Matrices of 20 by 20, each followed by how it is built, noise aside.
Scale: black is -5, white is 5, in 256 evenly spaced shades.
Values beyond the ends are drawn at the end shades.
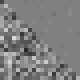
lower triangular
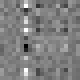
low rank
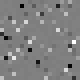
sparse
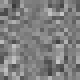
low rank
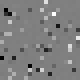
sparse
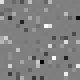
sparse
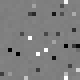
sparse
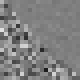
lower triangular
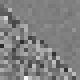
lower triangular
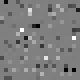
sparse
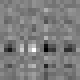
low rank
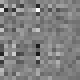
low rank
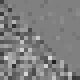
lower triangular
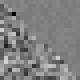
lower triangular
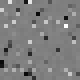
sparse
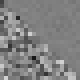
lower triangular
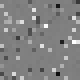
sparse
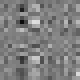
low rank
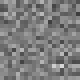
low rank
